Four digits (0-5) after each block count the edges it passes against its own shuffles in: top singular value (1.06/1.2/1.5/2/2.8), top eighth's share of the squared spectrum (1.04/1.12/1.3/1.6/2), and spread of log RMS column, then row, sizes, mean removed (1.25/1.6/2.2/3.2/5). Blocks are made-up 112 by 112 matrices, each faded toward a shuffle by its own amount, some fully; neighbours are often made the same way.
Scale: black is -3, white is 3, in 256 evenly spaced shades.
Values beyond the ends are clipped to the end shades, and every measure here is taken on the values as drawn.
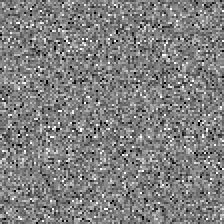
0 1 0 2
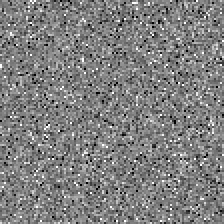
0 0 0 0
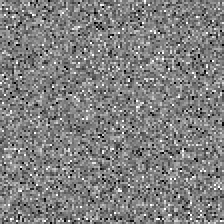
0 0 0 1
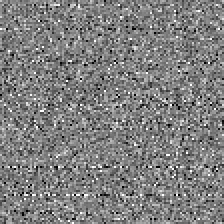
1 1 0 3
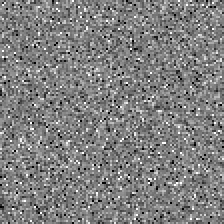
0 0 0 0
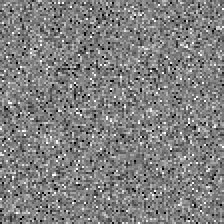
0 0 0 0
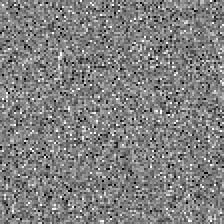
0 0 0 1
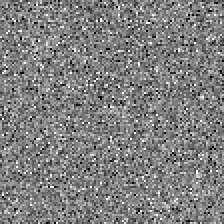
0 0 0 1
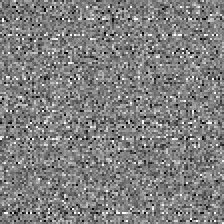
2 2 0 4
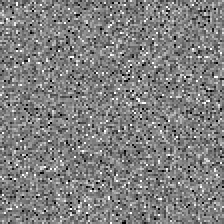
0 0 0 0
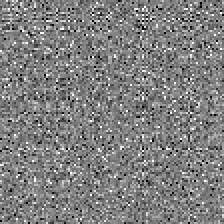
5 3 2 2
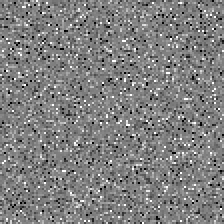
0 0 0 0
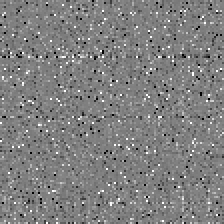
3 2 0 1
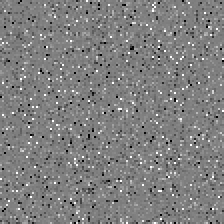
2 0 0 0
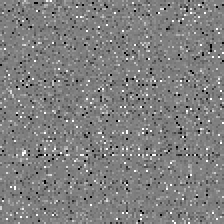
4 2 1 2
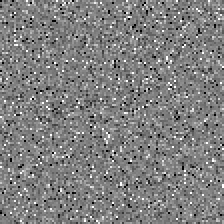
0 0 0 0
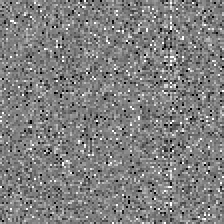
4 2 2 0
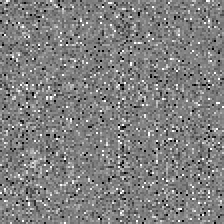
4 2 1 1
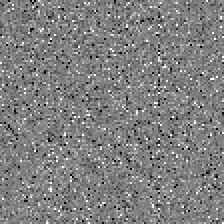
3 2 1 0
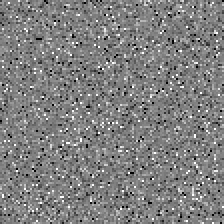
1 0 0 0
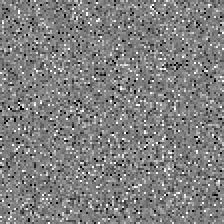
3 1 0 0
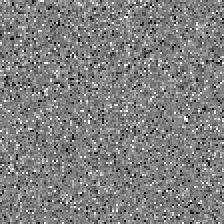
2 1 0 0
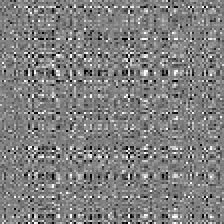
5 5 4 4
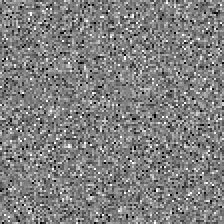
2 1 0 0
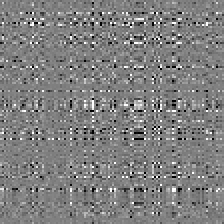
5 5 4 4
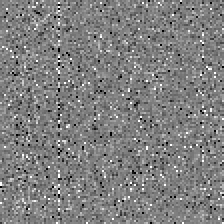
2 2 2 0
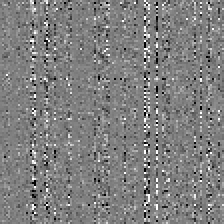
3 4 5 2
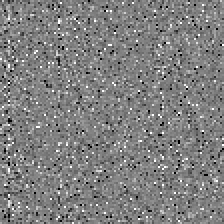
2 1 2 0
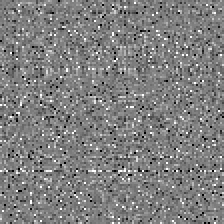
4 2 0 1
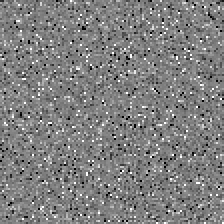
2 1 0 0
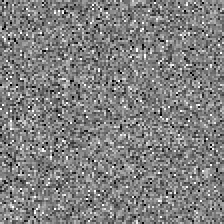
0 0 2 0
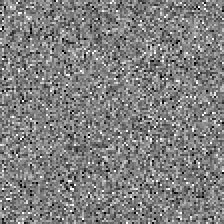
0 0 1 0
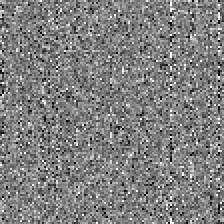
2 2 3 0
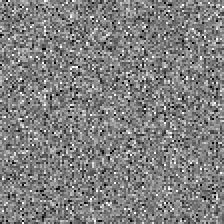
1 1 2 0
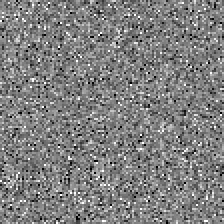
3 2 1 0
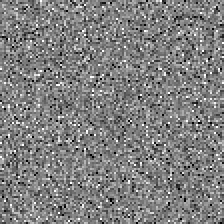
3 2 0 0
